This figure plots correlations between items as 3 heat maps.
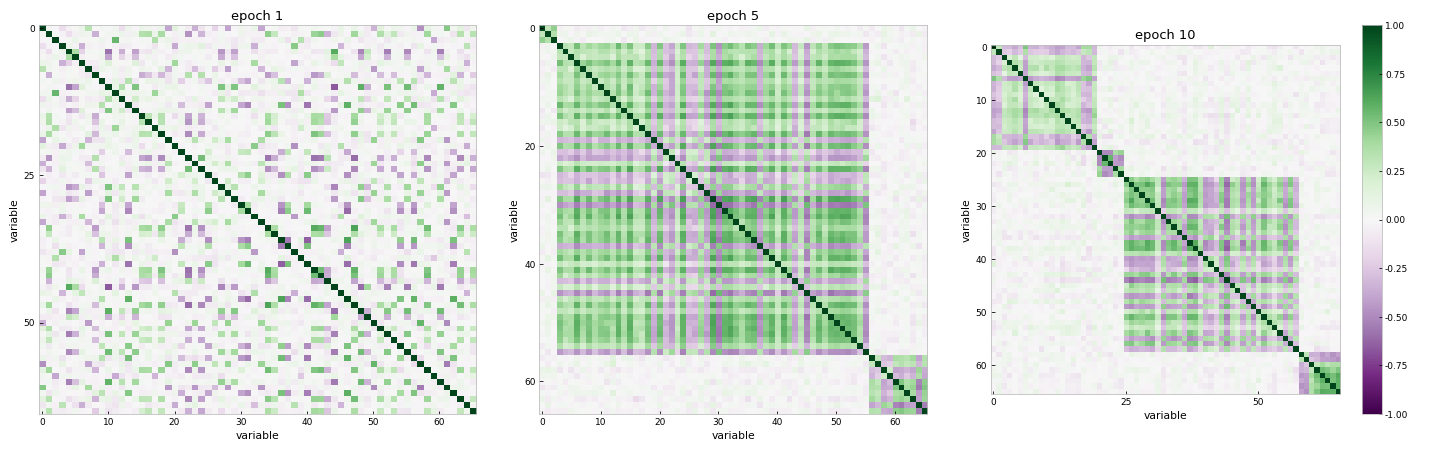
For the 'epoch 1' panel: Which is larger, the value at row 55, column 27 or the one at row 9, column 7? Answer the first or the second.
the first
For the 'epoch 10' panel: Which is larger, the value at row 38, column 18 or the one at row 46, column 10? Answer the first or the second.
the second
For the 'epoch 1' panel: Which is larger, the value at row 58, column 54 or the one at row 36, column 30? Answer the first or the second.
the first
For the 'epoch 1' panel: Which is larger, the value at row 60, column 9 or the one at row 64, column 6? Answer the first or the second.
the first
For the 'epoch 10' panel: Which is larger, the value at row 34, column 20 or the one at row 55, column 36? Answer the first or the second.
the second
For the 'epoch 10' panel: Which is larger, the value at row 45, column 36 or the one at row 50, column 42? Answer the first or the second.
the second
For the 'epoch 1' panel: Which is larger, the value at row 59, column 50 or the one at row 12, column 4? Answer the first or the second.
the first
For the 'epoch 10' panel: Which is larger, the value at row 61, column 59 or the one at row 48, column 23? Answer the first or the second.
the second
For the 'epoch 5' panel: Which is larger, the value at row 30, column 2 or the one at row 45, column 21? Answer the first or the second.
the second
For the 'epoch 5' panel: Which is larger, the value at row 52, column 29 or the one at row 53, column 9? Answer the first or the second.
the first
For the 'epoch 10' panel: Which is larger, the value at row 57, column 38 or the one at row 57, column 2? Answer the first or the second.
the second
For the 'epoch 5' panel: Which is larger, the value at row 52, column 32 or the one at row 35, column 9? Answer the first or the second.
the first
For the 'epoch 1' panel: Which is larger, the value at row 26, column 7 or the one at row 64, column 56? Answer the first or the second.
the second
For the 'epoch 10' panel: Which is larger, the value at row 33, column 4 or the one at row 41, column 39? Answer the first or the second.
the first
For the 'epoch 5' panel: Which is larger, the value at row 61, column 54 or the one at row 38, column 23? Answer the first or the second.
the second
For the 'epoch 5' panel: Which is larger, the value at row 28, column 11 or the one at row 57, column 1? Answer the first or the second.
the second
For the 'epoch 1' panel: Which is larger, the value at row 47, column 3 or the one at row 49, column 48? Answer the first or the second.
the first
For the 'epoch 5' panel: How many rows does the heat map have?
66
